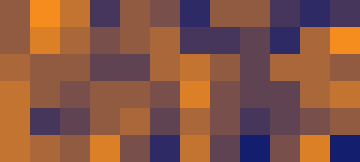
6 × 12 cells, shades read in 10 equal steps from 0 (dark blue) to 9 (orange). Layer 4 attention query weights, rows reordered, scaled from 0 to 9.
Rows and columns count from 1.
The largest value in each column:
7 9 7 8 6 6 8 5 5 6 8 9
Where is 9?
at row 1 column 2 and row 2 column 12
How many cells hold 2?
7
